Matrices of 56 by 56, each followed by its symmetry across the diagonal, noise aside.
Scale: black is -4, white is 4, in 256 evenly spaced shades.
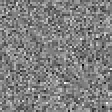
antisymmetric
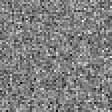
antisymmetric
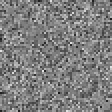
symmetric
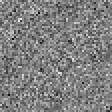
symmetric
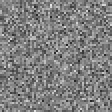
neither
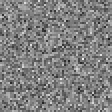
neither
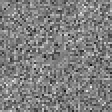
symmetric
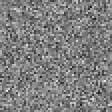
antisymmetric
